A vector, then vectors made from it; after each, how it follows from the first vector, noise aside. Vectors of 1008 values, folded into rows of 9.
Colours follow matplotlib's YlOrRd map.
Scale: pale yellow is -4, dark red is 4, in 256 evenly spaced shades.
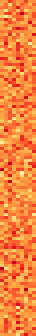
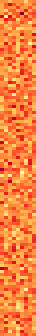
sign-scrambled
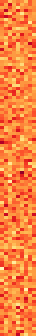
negated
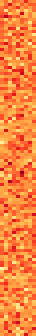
sign-scrambled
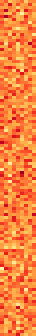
negated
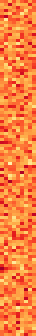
sign-scrambled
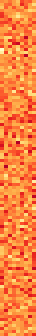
wrapped around
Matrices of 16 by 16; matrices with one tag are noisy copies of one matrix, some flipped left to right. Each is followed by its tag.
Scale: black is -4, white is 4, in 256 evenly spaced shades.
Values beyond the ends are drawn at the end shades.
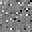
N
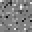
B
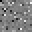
N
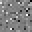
N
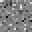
B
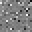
N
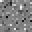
B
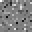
B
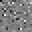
N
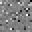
N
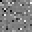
N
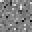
B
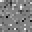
B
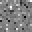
B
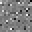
N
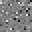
N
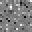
B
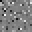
N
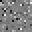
N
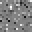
B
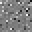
N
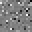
N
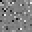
N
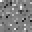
B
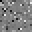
N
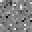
B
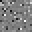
N
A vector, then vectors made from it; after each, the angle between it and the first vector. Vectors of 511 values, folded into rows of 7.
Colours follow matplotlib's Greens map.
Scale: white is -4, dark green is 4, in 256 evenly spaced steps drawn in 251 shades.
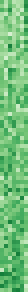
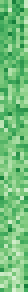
nearly opposite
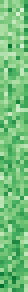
nearly parallel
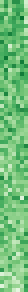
nearly opposite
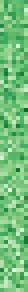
partly opposed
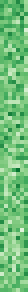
partly opposed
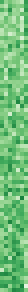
nearly parallel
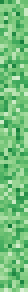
orthogonal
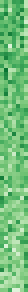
nearly opposite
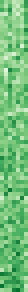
nearly parallel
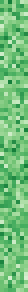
orthogonal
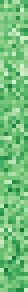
partly aligned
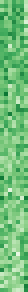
nearly opposite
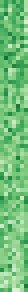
nearly opposite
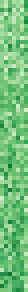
nearly parallel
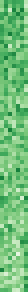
nearly opposite
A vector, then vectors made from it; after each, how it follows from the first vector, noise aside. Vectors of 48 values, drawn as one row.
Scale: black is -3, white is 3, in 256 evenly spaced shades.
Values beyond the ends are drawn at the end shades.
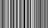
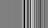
partly zeroed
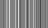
partly zeroed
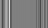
partly zeroed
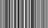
negated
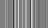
partly zeroed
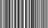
negated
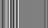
partly zeroed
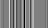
partly zeroed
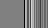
partly zeroed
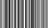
negated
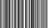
negated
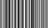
negated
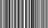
negated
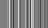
partly zeroed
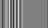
partly zeroed
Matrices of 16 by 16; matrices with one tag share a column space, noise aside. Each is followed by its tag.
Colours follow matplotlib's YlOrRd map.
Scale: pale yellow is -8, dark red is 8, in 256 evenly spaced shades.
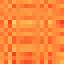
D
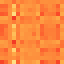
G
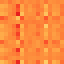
G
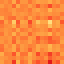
D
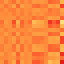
D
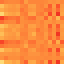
G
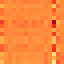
D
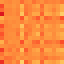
G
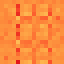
G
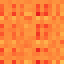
G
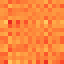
D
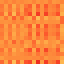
G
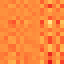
D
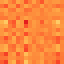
D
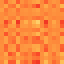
D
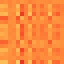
G
